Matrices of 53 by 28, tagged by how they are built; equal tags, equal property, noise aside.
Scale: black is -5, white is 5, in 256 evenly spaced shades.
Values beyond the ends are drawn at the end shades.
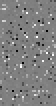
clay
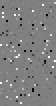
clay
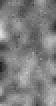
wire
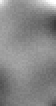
wire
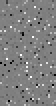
clay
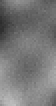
wire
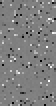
clay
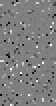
clay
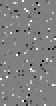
clay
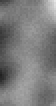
wire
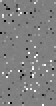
clay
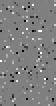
clay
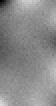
wire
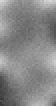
wire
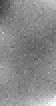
wire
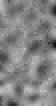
wire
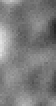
wire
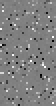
clay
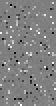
clay
